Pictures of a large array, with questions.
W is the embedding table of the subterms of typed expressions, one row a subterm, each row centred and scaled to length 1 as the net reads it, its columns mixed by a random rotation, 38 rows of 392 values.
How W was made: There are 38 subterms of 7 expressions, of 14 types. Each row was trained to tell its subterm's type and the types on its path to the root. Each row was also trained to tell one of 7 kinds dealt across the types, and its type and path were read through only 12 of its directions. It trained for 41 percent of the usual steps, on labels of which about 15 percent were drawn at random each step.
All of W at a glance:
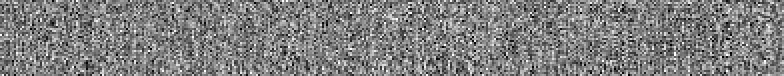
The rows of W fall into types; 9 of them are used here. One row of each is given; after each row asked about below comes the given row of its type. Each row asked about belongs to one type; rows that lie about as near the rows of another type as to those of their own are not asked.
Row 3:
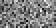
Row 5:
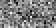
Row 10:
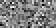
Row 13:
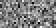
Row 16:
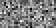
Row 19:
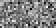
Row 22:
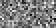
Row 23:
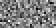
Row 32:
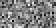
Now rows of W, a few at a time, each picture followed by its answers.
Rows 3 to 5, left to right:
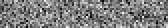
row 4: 22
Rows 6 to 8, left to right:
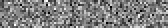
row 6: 3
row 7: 19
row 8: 10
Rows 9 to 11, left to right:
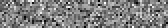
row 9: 5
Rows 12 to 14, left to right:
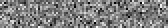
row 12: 19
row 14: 3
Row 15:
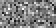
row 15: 19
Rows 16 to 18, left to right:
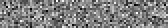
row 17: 23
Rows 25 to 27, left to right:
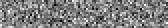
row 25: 22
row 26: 23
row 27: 23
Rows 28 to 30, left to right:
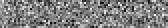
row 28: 19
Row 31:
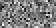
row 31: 3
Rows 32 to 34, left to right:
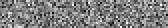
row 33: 10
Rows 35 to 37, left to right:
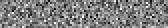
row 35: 23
